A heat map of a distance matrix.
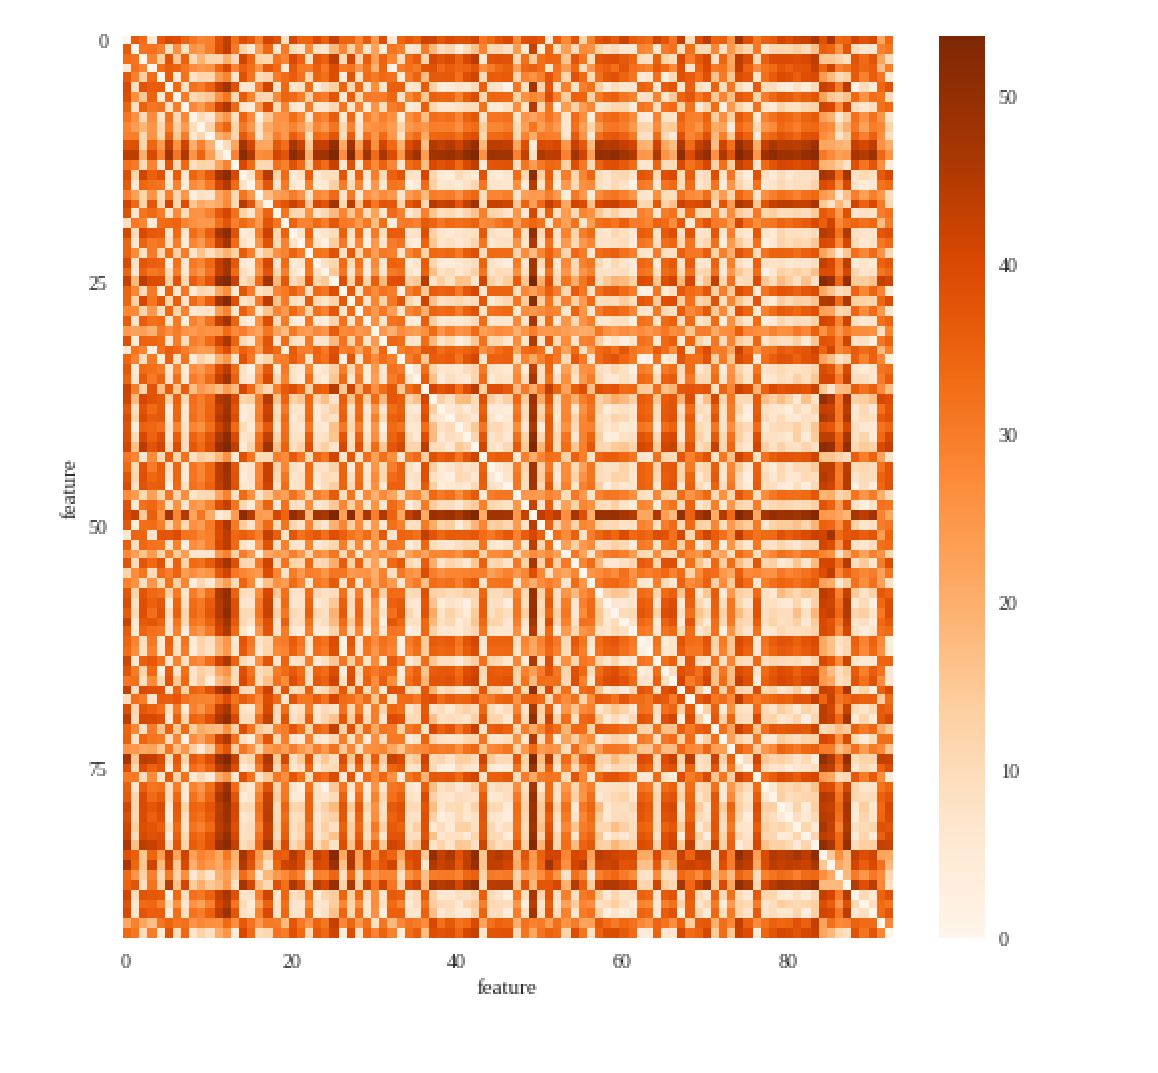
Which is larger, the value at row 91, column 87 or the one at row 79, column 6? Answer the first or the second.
the second
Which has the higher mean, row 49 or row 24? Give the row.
49
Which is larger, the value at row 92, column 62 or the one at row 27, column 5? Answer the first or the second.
the second
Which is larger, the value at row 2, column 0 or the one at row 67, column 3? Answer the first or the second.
the second
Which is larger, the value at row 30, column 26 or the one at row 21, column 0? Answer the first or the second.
the second
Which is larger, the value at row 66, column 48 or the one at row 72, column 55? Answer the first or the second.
the first
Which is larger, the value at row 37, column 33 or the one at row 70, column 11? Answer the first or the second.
the second
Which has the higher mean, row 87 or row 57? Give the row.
87
